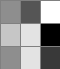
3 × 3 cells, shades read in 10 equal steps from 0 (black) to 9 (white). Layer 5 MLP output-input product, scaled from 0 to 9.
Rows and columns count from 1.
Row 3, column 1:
5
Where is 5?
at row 1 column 1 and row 3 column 1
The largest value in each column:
7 8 9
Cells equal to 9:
1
